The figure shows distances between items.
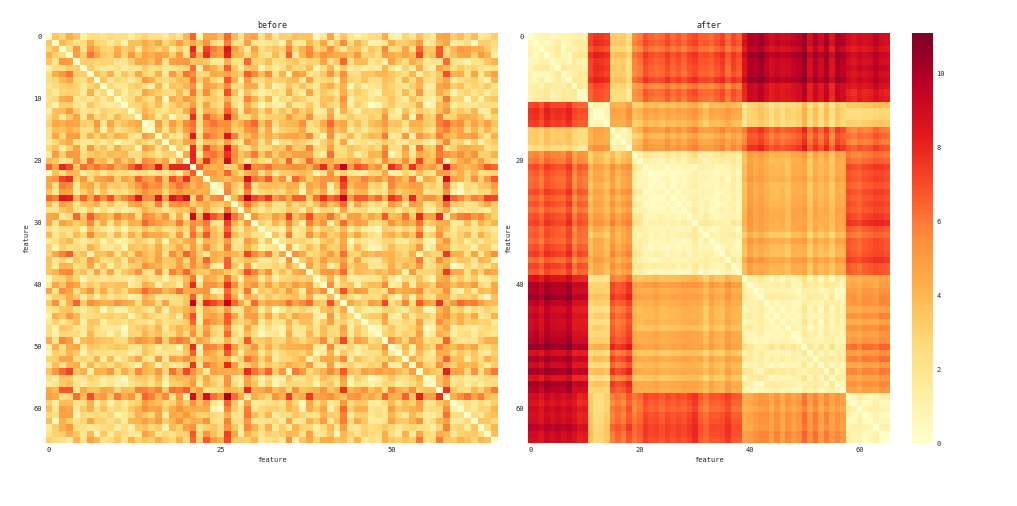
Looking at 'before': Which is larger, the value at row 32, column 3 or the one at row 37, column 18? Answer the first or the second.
the second
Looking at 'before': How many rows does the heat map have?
66
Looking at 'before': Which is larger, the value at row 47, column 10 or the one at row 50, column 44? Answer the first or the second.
the second
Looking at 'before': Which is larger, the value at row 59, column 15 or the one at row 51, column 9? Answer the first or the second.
the first
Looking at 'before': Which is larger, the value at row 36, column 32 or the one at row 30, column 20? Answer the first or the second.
the second
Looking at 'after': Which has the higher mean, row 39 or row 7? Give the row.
7
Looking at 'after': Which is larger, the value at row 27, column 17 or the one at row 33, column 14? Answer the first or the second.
the first
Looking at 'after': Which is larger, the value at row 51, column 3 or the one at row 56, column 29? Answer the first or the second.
the first
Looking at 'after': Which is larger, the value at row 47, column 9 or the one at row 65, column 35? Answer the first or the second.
the first
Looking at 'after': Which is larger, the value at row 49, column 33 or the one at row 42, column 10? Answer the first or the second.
the second
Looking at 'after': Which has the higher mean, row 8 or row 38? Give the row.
8
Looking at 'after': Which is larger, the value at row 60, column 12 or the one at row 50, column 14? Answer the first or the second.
the second
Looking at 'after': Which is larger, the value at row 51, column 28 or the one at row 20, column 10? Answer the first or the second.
the second
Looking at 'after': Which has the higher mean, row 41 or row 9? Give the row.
9
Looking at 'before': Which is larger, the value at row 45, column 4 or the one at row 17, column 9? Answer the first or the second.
the first
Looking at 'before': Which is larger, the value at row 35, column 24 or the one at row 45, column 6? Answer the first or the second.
the first
